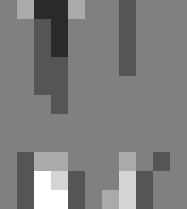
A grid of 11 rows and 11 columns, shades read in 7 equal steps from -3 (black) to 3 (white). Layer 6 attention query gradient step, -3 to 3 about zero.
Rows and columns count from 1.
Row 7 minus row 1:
0 -1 2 2 -1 0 0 1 0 0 0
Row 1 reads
0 1 -2 -2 1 0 0 -1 0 0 0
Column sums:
0 -2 1 -3 -1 0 1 1 -2 -1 0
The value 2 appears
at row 10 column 4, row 10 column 8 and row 11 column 8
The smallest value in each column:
0 -1 -2 -2 -1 0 0 -1 -1 -1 0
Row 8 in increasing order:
0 0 0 0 0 0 0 0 0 0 0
